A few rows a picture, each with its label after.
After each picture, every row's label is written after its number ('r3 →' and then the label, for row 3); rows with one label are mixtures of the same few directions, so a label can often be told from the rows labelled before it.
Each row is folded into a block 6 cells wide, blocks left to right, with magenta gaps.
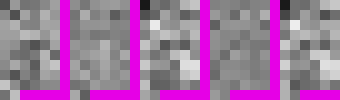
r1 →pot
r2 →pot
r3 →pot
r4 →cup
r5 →pot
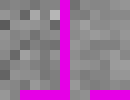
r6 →cup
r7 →pot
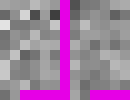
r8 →cup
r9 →pot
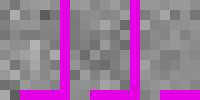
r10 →pot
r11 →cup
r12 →cup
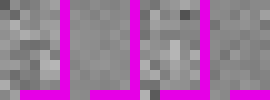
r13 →pot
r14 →cup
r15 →pot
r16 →cup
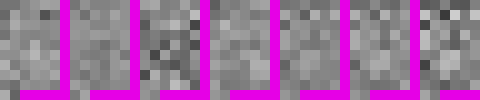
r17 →pot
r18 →pot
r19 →cup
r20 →pot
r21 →cup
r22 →cup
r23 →cup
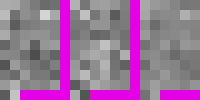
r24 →pot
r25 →pot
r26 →pot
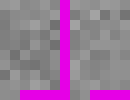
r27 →cup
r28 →cup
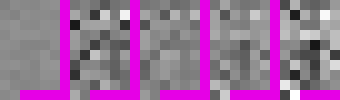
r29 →pot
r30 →cup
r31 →cup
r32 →pot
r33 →pot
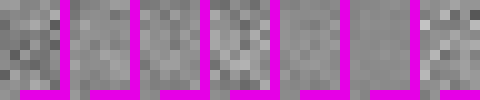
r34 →cup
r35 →pot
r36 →cup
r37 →cup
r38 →cup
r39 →pot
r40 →cup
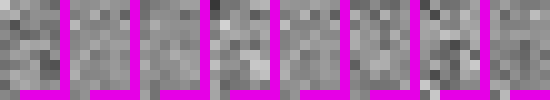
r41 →pot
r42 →cup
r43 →pot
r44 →pot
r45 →cup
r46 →cup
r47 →pot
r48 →pot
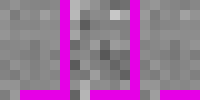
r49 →pot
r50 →pot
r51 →pot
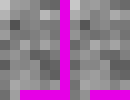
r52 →pot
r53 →pot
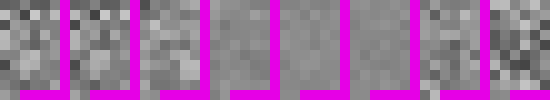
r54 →cup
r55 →cup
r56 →pot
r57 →pot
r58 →cup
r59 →cup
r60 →pot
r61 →cup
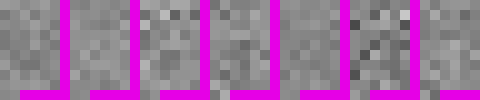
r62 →cup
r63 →cup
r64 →cup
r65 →pot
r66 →cup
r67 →cup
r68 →pot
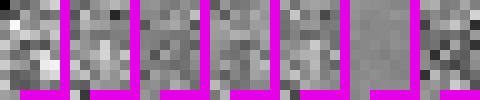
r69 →pot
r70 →pot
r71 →cup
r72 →pot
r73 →pot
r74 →pot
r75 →cup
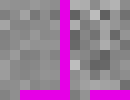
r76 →cup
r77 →cup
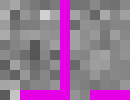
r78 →pot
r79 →cup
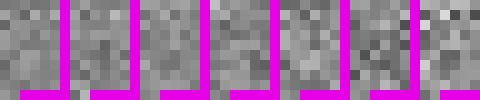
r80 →cup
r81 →pot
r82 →cup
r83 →pot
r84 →cup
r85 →cup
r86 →cup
